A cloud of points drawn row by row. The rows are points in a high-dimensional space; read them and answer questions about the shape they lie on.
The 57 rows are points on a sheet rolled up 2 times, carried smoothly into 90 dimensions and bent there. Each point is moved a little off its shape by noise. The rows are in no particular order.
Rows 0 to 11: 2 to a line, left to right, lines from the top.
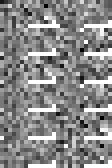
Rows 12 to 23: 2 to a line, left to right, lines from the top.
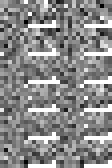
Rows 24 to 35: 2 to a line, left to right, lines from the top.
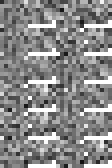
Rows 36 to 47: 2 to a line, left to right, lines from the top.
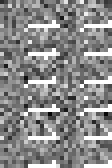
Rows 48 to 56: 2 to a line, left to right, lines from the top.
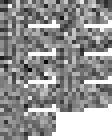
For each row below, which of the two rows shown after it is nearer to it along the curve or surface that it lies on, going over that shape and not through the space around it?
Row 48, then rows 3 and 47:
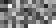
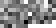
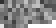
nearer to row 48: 47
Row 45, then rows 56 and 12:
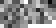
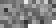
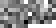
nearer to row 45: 12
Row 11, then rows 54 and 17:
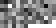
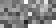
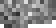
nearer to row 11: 54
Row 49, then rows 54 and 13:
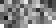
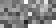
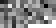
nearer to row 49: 13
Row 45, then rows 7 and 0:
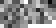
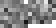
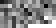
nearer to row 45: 0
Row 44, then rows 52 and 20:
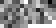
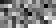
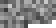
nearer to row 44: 52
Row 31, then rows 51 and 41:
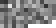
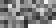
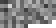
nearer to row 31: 41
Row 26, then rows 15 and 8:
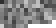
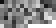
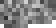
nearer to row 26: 8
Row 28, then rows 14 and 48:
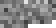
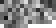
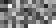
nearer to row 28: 48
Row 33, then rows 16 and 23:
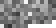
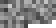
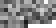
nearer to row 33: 23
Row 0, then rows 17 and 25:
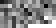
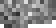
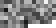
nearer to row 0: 25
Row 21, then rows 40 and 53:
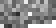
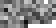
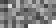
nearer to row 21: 40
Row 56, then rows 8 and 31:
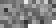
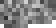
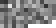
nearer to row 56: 31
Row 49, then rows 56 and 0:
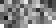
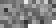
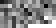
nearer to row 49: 0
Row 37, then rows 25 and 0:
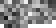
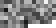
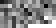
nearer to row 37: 0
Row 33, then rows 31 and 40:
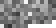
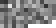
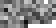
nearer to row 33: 40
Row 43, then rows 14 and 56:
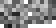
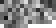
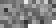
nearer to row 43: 14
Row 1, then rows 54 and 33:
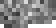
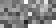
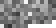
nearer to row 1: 33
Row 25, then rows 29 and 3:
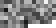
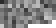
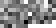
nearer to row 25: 29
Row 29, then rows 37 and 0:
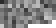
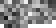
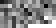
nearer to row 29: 0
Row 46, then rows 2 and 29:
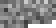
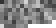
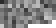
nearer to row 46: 29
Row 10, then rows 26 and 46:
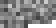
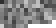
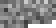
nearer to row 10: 46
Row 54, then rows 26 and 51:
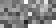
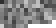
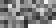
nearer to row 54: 51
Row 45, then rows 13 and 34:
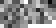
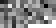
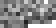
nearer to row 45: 13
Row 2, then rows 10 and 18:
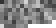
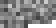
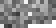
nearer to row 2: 18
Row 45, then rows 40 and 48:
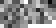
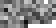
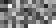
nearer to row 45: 48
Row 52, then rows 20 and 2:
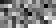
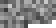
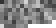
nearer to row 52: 2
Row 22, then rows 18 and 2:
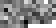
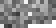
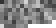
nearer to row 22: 18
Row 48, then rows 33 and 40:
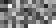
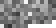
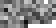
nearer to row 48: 40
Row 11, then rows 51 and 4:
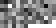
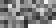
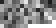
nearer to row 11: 51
